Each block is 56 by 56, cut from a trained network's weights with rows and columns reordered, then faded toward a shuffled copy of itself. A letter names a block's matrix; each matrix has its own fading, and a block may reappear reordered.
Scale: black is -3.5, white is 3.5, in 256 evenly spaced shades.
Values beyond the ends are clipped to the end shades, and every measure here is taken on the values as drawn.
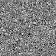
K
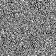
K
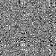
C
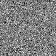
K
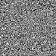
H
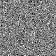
K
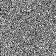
K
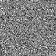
H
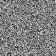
K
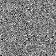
C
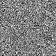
K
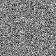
C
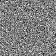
K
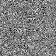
H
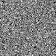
K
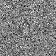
K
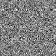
H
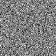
H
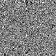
C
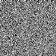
C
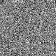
C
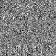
H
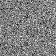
K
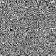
H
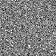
K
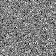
K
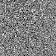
C
